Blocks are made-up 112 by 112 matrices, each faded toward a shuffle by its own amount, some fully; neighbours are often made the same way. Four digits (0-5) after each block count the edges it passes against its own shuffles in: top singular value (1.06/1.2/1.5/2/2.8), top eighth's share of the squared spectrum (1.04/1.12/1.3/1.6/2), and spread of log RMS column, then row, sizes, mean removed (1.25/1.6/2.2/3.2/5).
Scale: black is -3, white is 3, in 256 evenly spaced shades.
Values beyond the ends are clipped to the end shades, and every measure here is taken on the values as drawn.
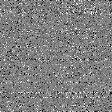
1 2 2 3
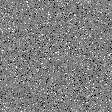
0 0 0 0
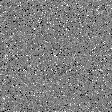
1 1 0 2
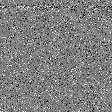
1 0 0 1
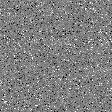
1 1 0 1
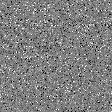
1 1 0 1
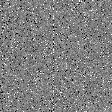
2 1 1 0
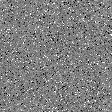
0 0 0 0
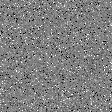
1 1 0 0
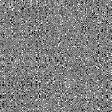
4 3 3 2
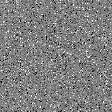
3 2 1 0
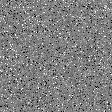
0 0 0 0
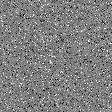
0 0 0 0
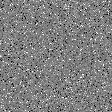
1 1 0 0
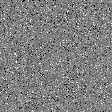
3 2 1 0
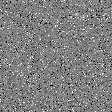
0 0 0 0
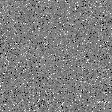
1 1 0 1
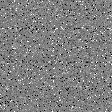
3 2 0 1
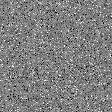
2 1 0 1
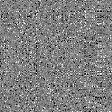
4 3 2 2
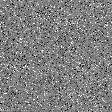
0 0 0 0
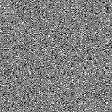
4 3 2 2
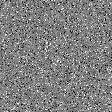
2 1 0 0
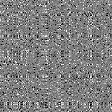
5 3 2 3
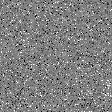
3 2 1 1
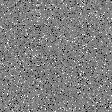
2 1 0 0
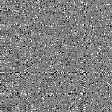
4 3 1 2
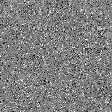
3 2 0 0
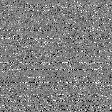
2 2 0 3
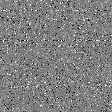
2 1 0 2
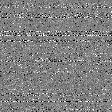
2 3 0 4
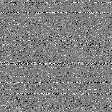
2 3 0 4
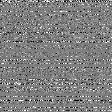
2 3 0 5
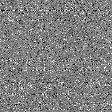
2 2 0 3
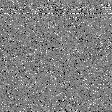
2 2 0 2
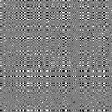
5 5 4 4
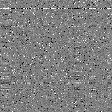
4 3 1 2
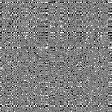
5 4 3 4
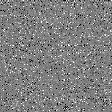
4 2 1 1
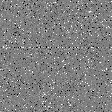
3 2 0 1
